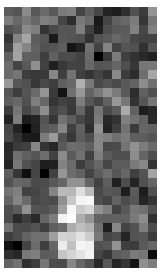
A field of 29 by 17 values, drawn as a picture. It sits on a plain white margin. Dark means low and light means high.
Stripes: none. Histogram: skewed, a long tail of high values. Ninth with the highest average: bottom middle. Odd patch: higher, in the bottom middle.
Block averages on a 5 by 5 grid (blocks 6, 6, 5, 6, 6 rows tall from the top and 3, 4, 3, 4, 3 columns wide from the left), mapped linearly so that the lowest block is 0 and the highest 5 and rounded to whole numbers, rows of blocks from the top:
21111 / 11121 / 01122 / 11411 / 02511
